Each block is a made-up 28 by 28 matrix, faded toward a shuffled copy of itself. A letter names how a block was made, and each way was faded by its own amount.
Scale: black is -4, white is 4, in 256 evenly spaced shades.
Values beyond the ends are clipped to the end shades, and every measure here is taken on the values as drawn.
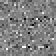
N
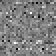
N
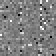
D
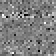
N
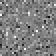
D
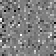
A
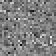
N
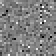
D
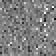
D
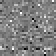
A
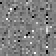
D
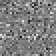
N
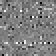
N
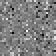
D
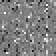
D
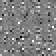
A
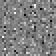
D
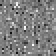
D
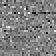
N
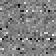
N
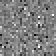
D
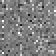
D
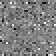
N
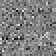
N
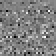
N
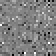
A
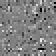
A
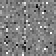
D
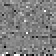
N
